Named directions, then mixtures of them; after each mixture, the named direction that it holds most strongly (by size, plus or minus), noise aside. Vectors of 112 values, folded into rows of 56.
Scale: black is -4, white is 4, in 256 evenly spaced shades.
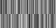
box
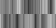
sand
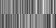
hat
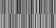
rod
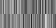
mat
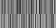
rod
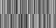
box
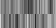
sand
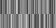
box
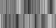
sand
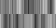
sand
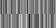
box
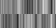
sand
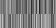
rod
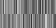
mat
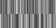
box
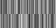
box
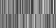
hat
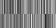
mat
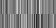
rod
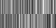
hat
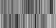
sand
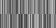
box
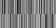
rod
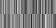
mat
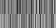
rod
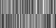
hat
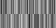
box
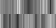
sand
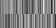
hat
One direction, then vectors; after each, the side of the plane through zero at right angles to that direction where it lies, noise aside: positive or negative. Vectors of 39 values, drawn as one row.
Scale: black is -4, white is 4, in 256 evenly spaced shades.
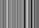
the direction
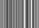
negative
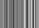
negative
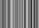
positive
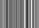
negative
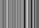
positive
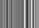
negative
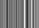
negative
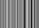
positive
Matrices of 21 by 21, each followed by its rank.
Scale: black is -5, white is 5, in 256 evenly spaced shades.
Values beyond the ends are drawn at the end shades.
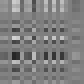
one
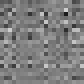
three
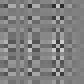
one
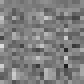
three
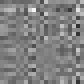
three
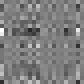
two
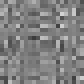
three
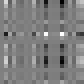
one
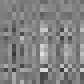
two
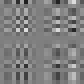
one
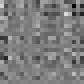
three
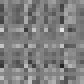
two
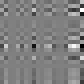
one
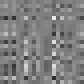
two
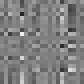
two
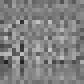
three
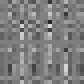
two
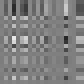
one
